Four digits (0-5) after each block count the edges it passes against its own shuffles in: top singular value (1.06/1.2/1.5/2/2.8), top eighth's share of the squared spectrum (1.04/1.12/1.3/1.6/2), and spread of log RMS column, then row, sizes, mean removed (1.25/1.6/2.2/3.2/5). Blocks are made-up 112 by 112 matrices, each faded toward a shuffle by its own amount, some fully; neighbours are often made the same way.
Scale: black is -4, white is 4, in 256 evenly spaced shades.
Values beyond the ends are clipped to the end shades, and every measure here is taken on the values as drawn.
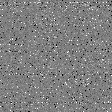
1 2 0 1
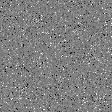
1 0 0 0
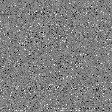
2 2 2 2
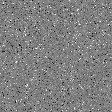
0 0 0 0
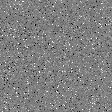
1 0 0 0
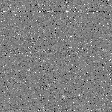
2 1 1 1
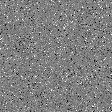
0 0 0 0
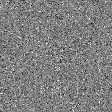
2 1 0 0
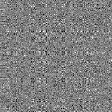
5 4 3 3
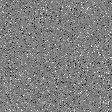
2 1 0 0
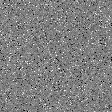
3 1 0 0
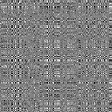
5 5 4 4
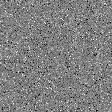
2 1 0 0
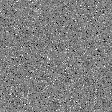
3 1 0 0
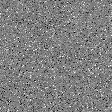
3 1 0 0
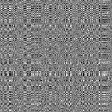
5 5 4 4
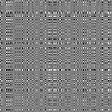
5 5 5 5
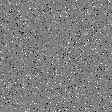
0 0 0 0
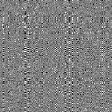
5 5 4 3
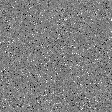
1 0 0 0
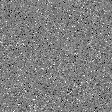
1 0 0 0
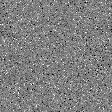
1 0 0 0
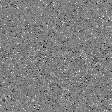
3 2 0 1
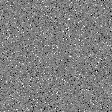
2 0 0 0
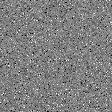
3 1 0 0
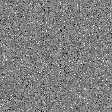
1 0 2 0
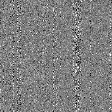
2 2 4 0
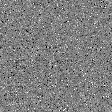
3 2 0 1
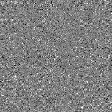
4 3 2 2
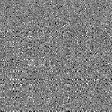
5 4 2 3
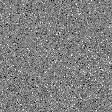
2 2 0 0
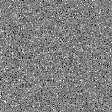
3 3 1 1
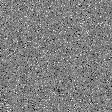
1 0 0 0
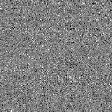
4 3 2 2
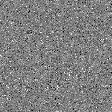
3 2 1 1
